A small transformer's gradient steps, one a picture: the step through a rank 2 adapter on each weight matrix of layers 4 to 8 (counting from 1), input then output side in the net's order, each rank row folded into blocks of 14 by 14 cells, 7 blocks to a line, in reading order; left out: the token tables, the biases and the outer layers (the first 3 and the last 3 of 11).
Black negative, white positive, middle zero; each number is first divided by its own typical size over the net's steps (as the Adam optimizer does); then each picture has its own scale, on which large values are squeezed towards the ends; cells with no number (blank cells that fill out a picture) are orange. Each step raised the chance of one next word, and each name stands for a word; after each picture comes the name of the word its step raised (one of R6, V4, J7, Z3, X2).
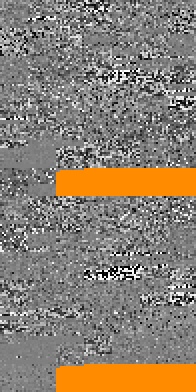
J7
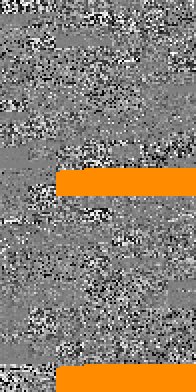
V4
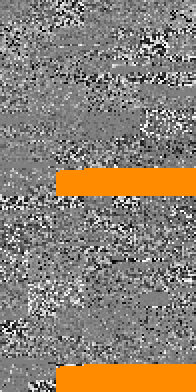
J7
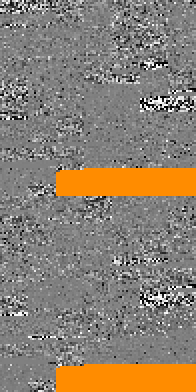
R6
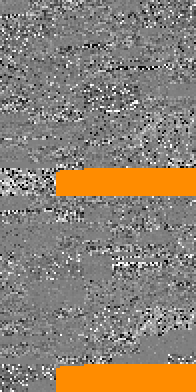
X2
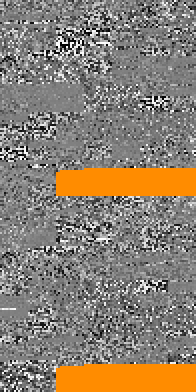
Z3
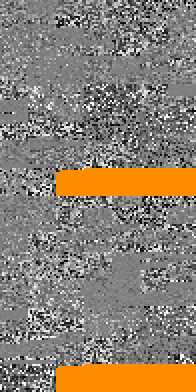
Z3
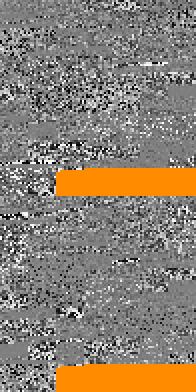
J7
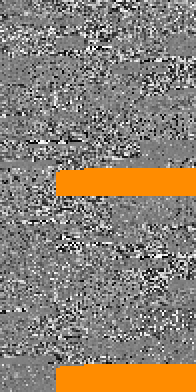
R6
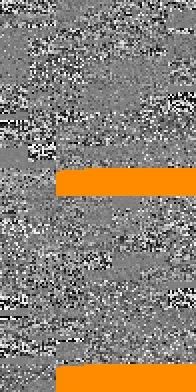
Z3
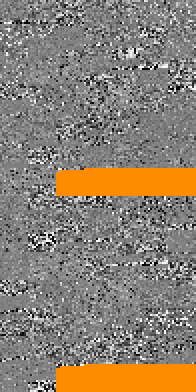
R6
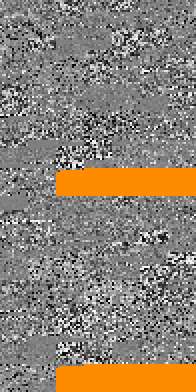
V4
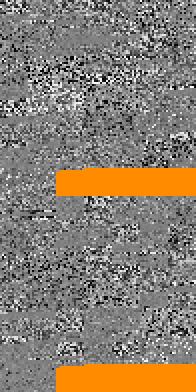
V4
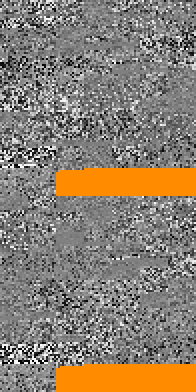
V4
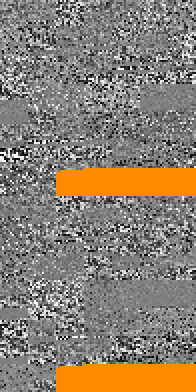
J7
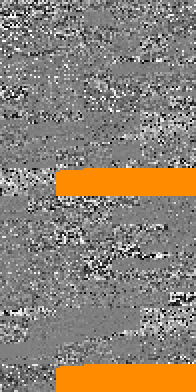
X2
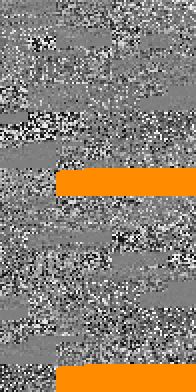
Z3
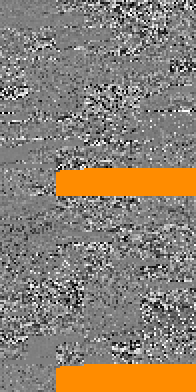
R6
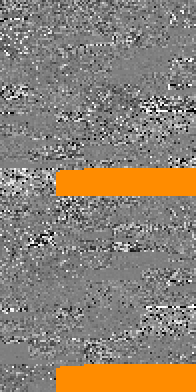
X2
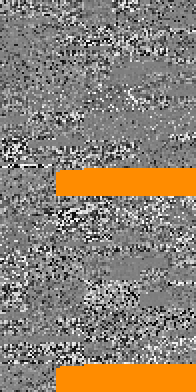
V4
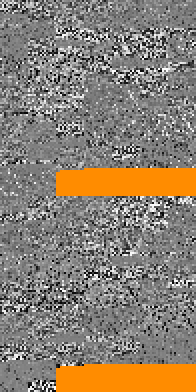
V4
